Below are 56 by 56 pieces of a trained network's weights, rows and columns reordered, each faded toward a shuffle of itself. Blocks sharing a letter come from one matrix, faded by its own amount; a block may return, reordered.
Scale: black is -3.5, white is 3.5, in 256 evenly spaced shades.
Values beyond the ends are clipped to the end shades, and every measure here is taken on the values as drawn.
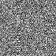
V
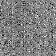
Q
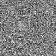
V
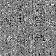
Q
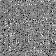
Q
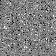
Q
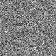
V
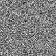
V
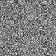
V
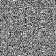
V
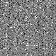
Q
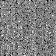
Q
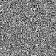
V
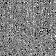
Q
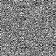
V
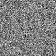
V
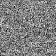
V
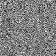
V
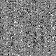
Q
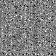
Q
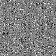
Q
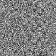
V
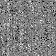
Q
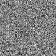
V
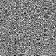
V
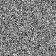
V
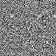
V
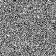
V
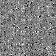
Q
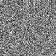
V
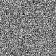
V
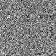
V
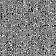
Q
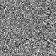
V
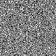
V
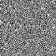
V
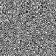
V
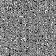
Q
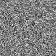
V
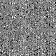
Q
